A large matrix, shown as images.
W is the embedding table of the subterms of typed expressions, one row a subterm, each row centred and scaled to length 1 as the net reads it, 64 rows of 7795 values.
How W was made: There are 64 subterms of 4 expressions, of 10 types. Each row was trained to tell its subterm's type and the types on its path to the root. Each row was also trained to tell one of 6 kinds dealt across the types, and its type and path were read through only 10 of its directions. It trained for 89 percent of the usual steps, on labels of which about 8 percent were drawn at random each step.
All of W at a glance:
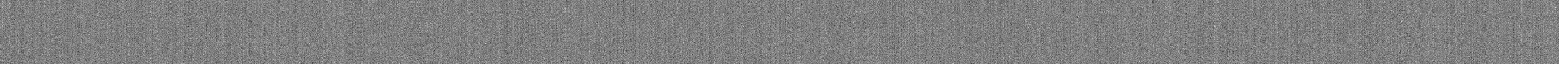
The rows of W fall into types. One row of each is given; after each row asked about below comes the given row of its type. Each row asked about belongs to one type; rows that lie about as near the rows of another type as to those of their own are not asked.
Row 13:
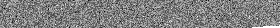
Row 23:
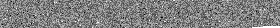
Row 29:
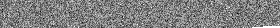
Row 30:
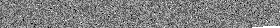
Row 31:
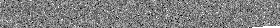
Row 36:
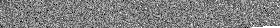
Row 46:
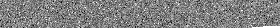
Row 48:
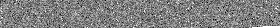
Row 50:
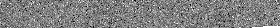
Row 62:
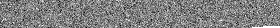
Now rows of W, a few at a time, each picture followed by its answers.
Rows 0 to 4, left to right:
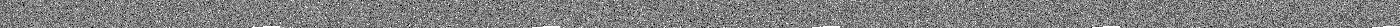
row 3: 50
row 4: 13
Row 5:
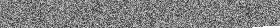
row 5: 31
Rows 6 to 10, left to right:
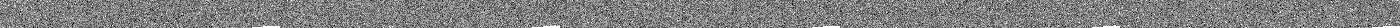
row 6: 23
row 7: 29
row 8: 29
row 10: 29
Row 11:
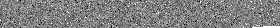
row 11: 30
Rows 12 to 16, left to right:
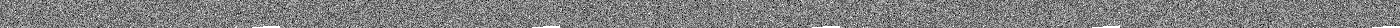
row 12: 30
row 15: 48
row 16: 50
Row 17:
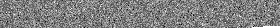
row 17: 36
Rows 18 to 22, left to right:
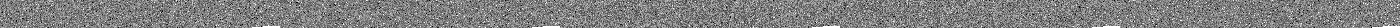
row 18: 46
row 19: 48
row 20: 46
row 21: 13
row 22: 23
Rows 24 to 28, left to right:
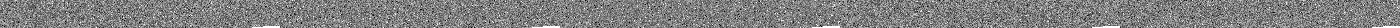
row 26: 46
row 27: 23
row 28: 50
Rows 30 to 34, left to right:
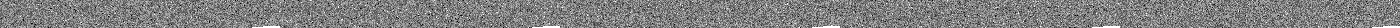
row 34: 30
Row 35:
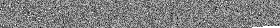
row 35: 31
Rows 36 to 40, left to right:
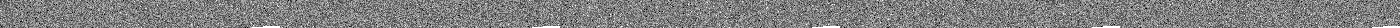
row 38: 30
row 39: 62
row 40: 30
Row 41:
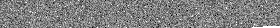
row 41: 62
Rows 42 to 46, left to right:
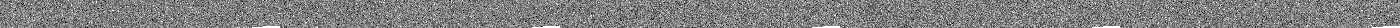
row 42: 48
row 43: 13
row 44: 31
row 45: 31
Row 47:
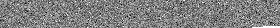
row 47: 50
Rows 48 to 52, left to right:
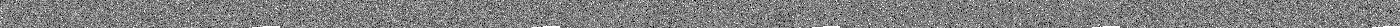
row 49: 30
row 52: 31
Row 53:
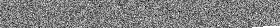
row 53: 13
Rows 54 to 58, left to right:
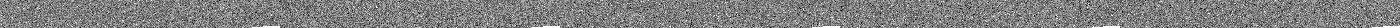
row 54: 46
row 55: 36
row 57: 29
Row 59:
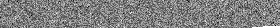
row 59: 31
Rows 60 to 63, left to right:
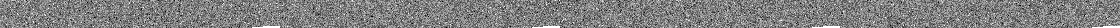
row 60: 23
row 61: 29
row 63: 29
